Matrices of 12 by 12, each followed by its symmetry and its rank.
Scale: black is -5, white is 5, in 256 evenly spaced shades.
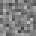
antisymmetric, full rank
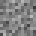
neither, full rank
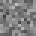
antisymmetric, full rank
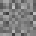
antisymmetric, rank two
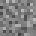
antisymmetric, full rank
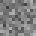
symmetric, full rank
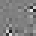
antisymmetric, rank two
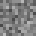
neither, full rank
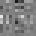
antisymmetric, rank two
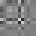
symmetric, rank one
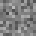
antisymmetric, full rank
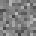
antisymmetric, full rank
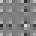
symmetric, rank one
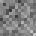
symmetric, full rank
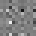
antisymmetric, rank two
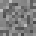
symmetric, full rank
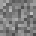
neither, full rank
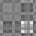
symmetric, rank one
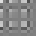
symmetric, rank one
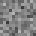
symmetric, full rank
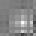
symmetric, rank one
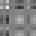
symmetric, rank one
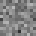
neither, full rank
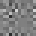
antisymmetric, rank two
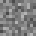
neither, full rank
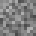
symmetric, full rank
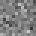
antisymmetric, full rank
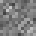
symmetric, full rank
